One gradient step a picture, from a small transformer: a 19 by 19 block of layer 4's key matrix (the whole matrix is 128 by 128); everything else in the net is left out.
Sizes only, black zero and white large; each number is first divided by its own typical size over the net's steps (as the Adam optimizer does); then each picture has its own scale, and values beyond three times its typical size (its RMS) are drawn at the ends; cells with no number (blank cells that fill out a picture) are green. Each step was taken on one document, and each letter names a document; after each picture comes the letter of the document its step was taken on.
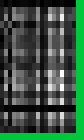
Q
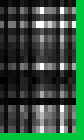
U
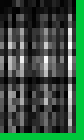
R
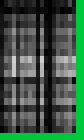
R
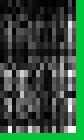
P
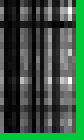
Q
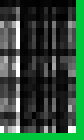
P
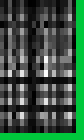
R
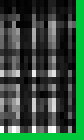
P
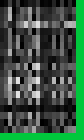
Q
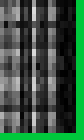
Q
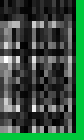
R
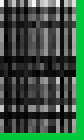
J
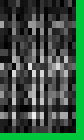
R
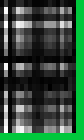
U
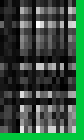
U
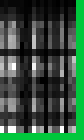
P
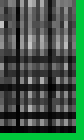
J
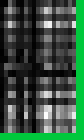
U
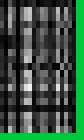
Q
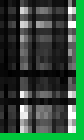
U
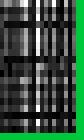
J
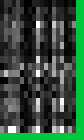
P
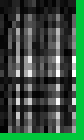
R
